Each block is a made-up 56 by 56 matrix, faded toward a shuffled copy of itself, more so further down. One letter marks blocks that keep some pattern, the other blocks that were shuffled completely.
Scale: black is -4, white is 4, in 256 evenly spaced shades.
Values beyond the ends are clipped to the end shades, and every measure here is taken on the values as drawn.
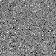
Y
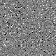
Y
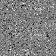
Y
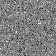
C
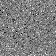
C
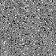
Y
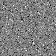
C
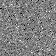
C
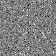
C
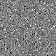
Y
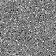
Y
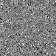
Y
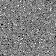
C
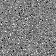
C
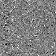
Y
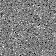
C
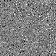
Y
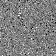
C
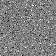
C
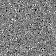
C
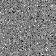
Y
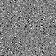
Y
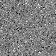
C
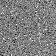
C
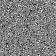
C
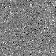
Y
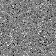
Y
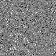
Y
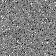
C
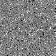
Y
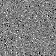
Y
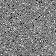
C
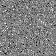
C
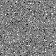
Y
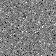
C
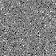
Y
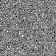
C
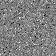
C
